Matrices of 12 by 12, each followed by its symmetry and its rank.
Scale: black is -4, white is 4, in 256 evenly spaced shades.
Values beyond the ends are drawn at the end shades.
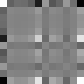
symmetric, rank one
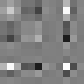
symmetric, rank one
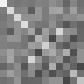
symmetric, full rank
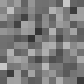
symmetric, full rank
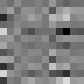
neither, rank two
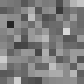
neither, full rank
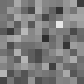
neither, full rank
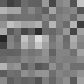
neither, rank two
